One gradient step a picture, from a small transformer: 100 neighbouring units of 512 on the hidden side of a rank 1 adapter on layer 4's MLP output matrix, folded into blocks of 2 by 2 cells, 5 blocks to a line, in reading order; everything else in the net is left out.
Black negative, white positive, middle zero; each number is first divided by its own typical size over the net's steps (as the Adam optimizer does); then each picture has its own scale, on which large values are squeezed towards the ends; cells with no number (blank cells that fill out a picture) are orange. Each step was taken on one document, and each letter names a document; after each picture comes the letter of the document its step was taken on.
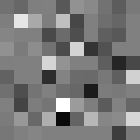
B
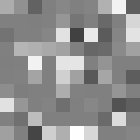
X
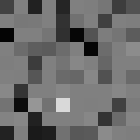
X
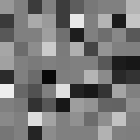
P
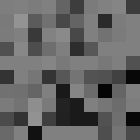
B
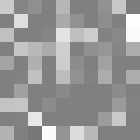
X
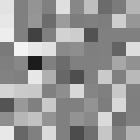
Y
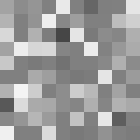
Y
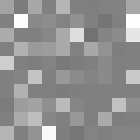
X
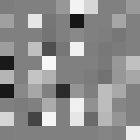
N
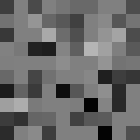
P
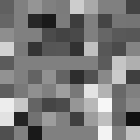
N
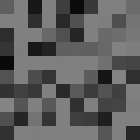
P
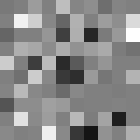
X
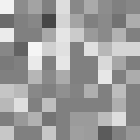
Y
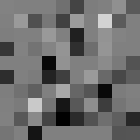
B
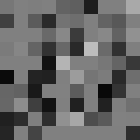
N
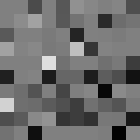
B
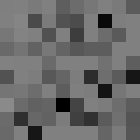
B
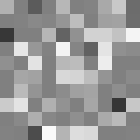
X
